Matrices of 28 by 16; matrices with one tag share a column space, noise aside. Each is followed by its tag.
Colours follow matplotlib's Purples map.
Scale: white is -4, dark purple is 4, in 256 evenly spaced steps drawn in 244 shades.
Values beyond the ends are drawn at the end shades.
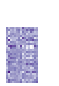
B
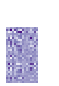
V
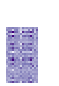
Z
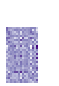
B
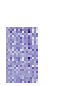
Z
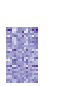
Z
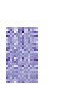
Z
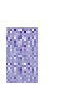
V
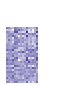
Z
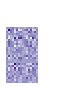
V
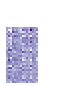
Z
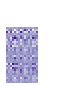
V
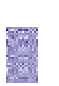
V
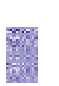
V
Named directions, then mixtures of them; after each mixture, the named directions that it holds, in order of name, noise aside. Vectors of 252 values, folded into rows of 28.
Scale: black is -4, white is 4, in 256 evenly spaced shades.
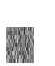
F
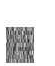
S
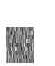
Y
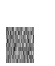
S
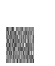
S, Y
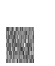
S, Y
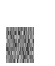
F, S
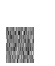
F, S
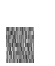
Y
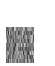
S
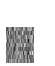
S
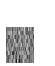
F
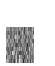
F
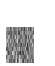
F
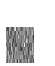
S, Y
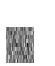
F, Y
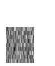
S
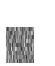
Y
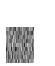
Y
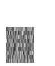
S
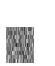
F, Y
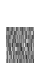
Y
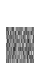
S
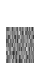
F, Y
